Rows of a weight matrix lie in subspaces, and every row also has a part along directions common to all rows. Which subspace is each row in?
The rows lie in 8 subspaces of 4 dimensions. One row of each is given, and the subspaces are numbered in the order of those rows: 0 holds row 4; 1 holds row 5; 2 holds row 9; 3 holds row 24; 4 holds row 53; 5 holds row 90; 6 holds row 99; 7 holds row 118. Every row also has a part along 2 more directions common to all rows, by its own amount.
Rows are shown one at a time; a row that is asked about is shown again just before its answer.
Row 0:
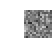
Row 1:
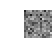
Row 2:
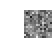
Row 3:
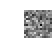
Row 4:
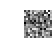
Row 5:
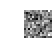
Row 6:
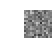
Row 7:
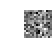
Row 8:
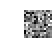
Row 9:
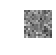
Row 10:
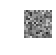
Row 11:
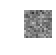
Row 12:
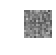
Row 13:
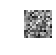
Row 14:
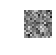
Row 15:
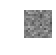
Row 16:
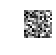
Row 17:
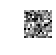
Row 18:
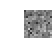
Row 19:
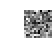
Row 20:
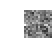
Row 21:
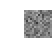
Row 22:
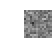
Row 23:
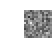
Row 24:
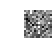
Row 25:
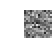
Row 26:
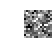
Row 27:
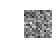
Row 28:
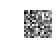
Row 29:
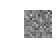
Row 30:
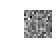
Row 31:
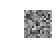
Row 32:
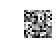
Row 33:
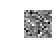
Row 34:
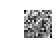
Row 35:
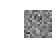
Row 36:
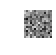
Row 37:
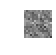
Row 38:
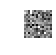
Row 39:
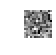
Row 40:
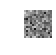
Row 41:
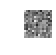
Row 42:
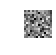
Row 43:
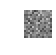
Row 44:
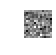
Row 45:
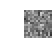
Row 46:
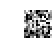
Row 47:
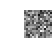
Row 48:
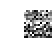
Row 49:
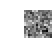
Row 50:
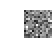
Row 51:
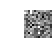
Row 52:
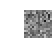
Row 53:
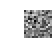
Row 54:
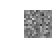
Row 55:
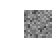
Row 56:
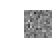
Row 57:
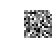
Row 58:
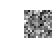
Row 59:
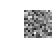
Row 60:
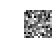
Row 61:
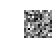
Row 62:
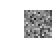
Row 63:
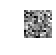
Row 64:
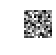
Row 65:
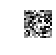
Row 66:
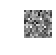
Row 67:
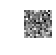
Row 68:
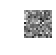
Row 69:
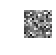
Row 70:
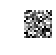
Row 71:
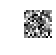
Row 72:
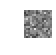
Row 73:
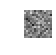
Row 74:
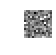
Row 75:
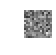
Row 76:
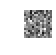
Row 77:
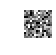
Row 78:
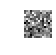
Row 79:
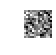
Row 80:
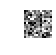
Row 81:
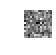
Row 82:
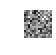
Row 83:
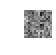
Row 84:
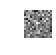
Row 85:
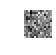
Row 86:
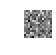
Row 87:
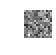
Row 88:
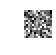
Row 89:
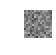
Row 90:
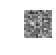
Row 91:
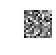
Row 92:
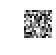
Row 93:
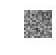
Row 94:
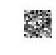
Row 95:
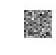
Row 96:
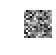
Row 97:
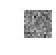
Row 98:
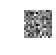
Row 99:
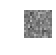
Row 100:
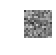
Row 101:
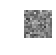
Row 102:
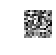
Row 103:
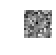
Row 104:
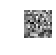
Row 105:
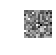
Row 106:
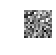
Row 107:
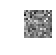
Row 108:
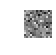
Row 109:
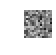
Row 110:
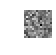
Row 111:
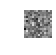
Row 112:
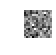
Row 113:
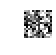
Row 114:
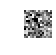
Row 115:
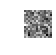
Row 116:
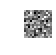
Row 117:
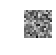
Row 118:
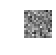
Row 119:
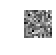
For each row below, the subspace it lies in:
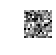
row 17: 1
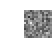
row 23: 5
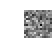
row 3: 1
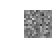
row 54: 1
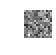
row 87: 2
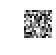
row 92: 7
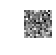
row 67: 0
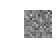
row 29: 5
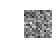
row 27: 4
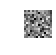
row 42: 7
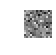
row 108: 5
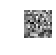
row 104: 6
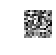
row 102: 4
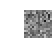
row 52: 0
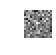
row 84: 0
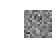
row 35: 7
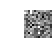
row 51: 3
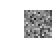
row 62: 7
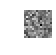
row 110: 1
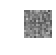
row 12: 0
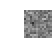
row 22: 0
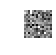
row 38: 3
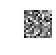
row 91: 3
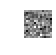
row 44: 1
